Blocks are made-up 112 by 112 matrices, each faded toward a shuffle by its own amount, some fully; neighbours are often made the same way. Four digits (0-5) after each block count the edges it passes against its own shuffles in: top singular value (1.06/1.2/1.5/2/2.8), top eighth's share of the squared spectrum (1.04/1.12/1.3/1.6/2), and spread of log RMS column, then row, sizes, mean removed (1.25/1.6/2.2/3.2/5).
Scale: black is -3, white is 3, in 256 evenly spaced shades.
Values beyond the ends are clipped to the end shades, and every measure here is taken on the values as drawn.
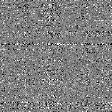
2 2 3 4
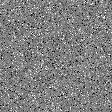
0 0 0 0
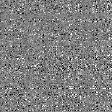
2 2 3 4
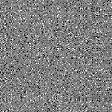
4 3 2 2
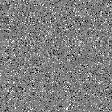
4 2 1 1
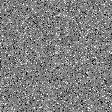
3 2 0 0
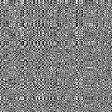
5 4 4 4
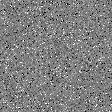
0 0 0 0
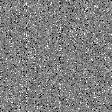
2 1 2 0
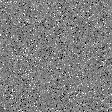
0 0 0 0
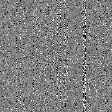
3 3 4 0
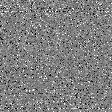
1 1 0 2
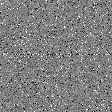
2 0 0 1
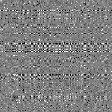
5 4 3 4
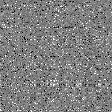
4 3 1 2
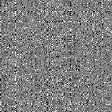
4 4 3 2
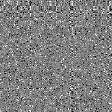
4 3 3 2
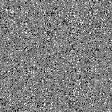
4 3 1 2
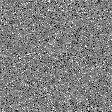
0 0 0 1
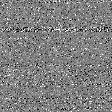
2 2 0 3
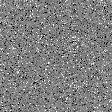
3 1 0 0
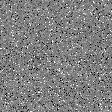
3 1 0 0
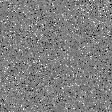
0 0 0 0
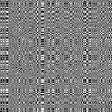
5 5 5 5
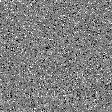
2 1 1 0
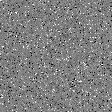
0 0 0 0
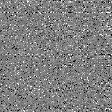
4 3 2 2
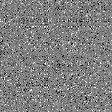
4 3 1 2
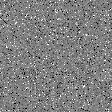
3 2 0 1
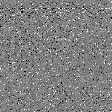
3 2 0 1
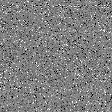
3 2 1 0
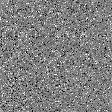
3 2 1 0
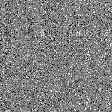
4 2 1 1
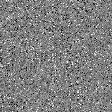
3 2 1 0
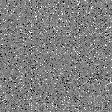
3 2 1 1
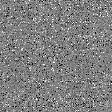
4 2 2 1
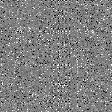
4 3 2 2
